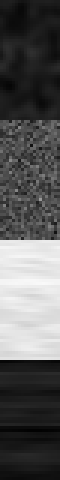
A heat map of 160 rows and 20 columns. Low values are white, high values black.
The table splits into 4 rows of 1 panel. Panel 1,1: very high, blotchy, faint in contrast. Panel 2,1: high, fine-grained. Panel 3,1: very low, streaked across, faint in contrast. Panel 4,1: very high, streaked across, faint in contrast.
